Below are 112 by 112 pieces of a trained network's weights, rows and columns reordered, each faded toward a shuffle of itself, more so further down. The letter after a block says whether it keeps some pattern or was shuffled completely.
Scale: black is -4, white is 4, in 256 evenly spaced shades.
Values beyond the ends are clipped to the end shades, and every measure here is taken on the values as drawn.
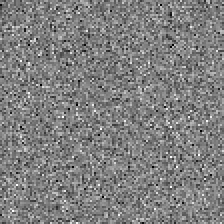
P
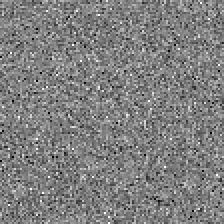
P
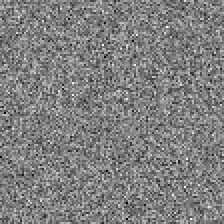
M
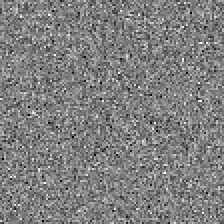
M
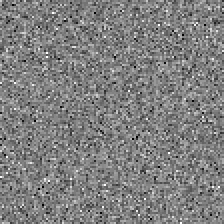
M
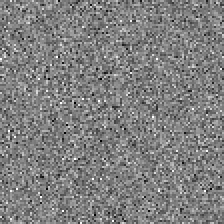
M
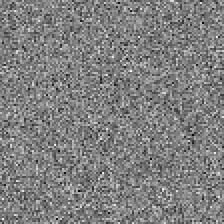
M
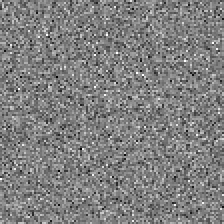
M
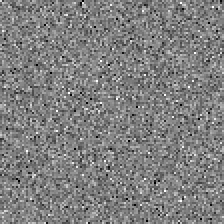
M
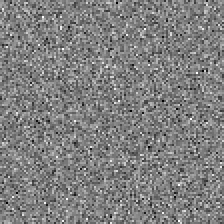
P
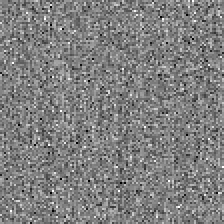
P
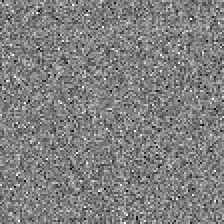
M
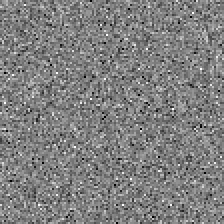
M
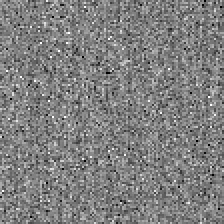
P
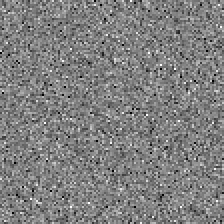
M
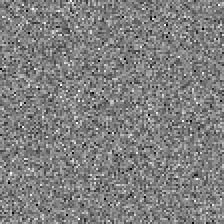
M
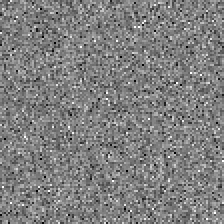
M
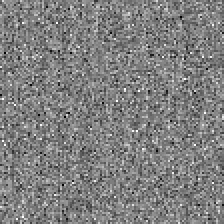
P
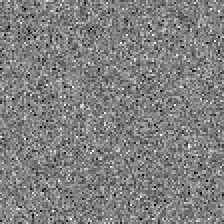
M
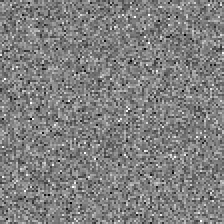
M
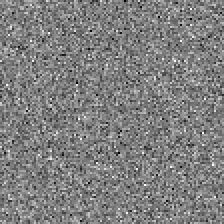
M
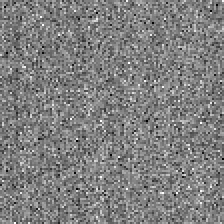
P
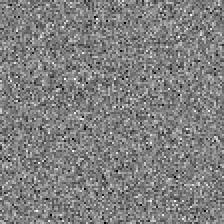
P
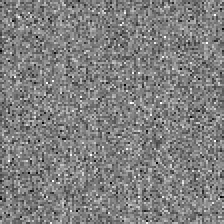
P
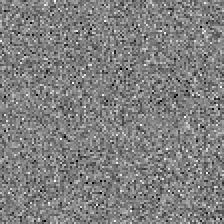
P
